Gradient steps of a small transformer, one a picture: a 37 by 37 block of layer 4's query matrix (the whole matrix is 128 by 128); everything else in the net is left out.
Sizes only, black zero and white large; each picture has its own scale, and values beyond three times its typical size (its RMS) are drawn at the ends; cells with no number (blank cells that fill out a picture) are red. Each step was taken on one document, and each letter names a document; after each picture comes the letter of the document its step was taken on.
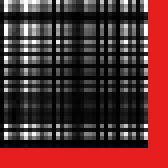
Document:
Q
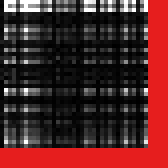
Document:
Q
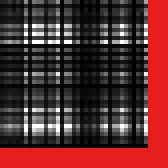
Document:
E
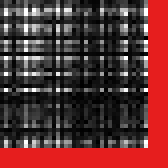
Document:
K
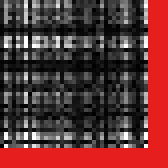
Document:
K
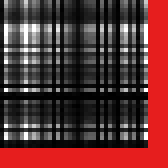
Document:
Q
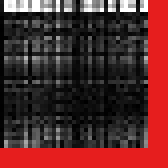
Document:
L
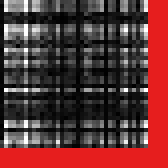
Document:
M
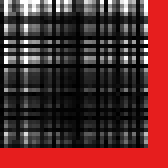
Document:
Q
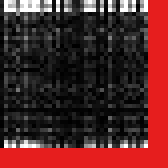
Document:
L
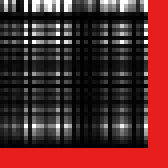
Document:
E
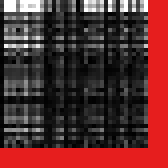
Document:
L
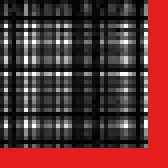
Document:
K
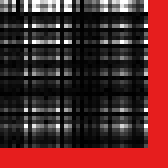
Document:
E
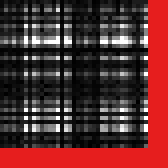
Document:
E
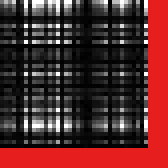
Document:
E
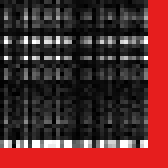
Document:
K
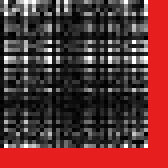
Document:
Q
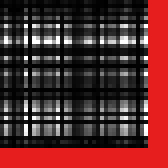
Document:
K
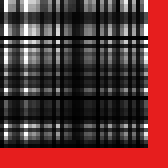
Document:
Q
